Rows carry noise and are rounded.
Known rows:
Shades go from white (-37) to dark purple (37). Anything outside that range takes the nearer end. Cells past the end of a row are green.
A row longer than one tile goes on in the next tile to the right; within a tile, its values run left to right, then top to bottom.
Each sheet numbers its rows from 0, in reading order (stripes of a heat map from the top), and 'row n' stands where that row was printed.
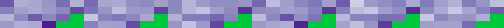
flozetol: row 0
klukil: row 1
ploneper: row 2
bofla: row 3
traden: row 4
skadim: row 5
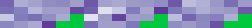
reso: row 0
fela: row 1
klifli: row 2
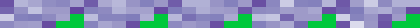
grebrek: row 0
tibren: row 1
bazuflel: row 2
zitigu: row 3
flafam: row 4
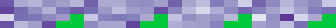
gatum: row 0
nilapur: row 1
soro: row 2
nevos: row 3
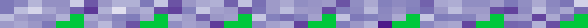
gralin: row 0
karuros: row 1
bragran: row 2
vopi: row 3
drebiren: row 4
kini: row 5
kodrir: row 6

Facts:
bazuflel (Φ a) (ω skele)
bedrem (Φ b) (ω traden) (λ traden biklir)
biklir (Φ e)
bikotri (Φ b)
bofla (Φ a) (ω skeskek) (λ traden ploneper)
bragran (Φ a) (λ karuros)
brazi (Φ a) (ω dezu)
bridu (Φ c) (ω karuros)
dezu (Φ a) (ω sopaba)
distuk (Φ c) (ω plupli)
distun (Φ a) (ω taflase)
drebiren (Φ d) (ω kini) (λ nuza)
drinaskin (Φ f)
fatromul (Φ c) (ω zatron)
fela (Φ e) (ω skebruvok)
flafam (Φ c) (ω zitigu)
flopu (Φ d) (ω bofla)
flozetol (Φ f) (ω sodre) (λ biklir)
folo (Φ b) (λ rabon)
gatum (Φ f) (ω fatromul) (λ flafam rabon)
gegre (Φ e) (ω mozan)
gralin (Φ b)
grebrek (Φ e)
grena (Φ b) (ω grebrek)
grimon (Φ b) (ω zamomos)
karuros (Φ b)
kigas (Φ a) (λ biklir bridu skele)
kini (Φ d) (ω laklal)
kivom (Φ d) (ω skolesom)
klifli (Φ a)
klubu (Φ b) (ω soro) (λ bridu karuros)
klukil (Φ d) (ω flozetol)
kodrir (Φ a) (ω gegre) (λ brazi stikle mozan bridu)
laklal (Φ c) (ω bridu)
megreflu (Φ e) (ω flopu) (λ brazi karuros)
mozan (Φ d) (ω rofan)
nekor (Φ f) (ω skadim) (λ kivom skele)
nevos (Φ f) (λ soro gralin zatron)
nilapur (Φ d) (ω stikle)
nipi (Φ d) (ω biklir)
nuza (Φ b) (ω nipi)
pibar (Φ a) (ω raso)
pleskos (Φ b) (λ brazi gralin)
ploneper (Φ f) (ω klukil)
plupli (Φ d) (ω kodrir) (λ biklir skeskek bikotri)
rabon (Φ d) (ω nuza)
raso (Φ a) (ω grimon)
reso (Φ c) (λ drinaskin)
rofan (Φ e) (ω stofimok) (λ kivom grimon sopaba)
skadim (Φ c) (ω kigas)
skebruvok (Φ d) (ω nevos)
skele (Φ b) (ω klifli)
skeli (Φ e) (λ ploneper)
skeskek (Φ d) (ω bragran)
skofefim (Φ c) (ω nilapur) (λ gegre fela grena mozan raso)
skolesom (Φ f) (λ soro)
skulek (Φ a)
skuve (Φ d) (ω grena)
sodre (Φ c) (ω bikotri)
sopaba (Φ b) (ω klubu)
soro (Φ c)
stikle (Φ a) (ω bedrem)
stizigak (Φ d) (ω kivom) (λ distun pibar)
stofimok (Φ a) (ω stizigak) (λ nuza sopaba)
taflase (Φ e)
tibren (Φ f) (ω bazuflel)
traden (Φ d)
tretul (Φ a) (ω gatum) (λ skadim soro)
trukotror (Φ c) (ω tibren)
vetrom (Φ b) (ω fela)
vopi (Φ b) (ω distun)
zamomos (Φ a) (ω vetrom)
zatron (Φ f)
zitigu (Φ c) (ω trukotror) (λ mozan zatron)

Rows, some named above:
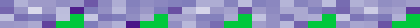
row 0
distun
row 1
drebiren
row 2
brazi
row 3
tretul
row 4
drinaskin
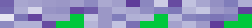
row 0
skebruvok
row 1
skolesom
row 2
bikotri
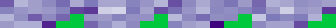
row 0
bedrem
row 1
mozan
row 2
nekor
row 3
drinaskin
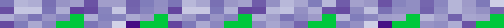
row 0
gegre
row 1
rofan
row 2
gegre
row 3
stikle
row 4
stofimok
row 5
pleskos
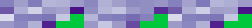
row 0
pibar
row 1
ploneper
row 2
pibar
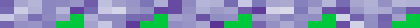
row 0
grena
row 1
biklir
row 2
klubu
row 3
mozan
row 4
rabon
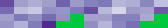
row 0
skele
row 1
brazi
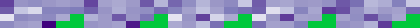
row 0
grimon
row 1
kigas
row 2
nevos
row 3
fela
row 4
megreflu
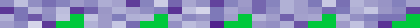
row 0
stizigak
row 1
skolesom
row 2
kivom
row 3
pleskos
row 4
skeskek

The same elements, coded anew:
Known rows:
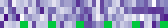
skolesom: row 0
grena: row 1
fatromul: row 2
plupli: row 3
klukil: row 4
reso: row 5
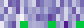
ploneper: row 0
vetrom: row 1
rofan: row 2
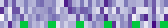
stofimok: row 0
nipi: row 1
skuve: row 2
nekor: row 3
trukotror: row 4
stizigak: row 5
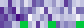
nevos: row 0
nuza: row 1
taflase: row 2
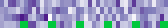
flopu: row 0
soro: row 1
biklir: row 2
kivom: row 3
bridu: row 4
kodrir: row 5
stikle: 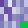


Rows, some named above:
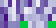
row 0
plupli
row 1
raso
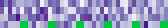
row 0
skadim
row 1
tretul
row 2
traden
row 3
nekor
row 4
bridu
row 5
zatron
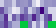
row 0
kigas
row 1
skofefim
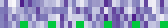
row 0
klubu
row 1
gralin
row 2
bikotri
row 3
nekor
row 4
bragran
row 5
karuros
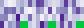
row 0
zitigu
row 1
distun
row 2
bikotri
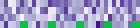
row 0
bridu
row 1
drebiren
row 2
gralin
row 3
flafam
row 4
distuk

